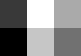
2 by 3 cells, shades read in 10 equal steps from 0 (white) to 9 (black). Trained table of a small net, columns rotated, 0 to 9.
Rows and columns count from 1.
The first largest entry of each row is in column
1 1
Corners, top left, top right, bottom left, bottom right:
7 3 9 5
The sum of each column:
16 2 8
